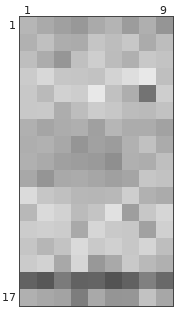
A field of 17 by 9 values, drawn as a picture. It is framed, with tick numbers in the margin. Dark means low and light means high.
Average level on the scale: 70%. Odd lines: row 16. Stripes: horizontal, repeating 2 times.
